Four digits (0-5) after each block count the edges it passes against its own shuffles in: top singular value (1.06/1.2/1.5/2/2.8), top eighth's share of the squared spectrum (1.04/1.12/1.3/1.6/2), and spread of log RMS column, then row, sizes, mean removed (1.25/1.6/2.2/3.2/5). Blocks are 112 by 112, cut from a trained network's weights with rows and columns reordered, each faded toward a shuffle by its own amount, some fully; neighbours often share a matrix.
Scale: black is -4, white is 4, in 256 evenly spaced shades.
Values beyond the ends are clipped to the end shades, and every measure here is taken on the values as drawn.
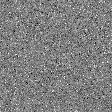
0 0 0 0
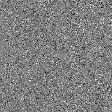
3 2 2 0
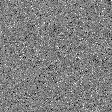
0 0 0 0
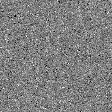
2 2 1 0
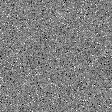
0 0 0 0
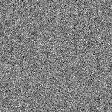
2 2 0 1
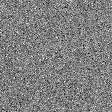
0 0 0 0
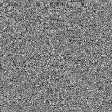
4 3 0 2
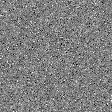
0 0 0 0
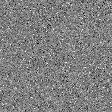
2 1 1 0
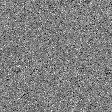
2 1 0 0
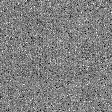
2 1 0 0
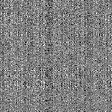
4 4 1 3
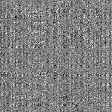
4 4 1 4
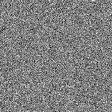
3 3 0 1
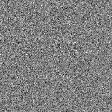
2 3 1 1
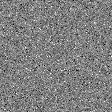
1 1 0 1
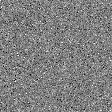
1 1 0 1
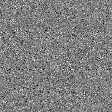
2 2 0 2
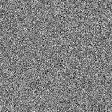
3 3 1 1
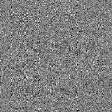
4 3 3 1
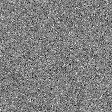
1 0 0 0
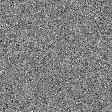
0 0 0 1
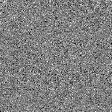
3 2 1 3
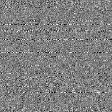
3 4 1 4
